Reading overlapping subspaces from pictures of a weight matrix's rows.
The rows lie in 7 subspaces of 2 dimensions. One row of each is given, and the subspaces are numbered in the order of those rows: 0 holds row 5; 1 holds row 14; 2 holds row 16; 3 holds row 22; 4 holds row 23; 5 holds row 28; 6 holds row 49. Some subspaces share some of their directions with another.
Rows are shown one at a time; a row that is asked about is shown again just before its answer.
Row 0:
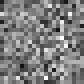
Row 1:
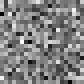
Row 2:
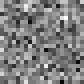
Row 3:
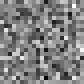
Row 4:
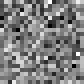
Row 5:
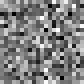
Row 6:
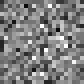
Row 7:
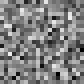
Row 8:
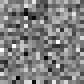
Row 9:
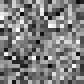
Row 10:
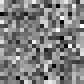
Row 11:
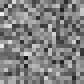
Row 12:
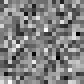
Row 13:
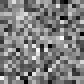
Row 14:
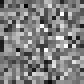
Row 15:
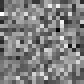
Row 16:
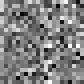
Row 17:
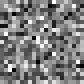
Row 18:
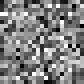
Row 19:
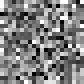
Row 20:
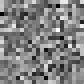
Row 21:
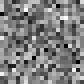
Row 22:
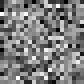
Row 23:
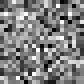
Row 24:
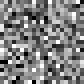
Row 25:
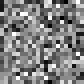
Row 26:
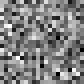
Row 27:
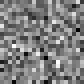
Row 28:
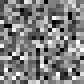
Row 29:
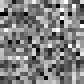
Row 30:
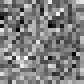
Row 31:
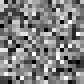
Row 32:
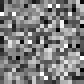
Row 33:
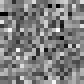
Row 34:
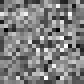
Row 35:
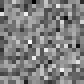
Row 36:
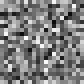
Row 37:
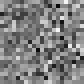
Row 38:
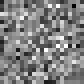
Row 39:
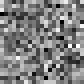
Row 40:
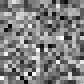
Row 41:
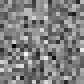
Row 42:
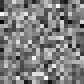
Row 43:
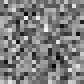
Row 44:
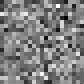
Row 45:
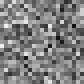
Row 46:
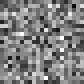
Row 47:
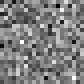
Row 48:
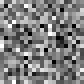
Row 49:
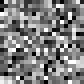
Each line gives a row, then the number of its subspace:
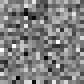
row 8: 3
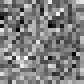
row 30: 2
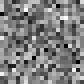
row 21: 0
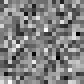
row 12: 6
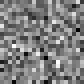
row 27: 3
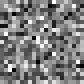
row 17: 0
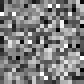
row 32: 4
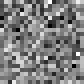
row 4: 2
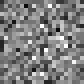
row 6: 1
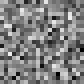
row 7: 5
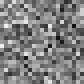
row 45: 1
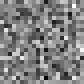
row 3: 5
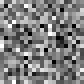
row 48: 1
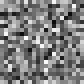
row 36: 0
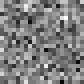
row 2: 0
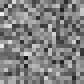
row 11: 1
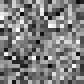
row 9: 2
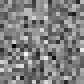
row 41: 3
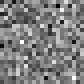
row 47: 1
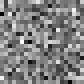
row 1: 4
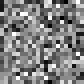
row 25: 2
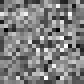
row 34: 5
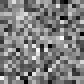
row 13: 4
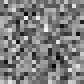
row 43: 6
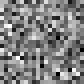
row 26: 5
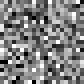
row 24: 3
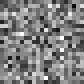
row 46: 0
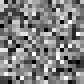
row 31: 6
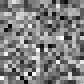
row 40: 4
